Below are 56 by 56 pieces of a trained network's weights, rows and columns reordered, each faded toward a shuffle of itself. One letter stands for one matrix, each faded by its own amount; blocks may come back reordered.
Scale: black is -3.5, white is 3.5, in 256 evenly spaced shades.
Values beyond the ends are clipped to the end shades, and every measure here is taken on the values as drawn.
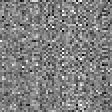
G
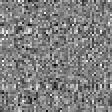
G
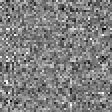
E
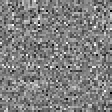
E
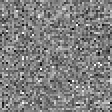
E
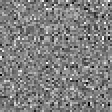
G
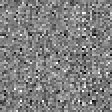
G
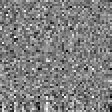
G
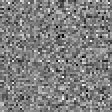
E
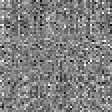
G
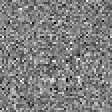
E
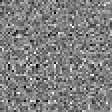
G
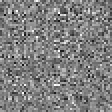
G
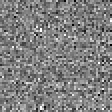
E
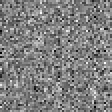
E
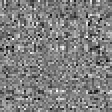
G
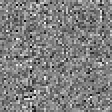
E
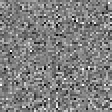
G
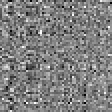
G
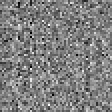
E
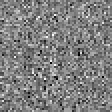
E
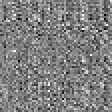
G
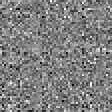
G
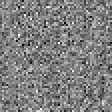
E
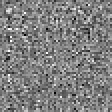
E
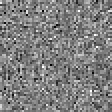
E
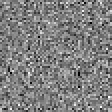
E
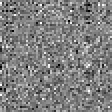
G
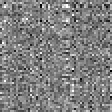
G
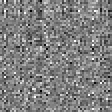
G
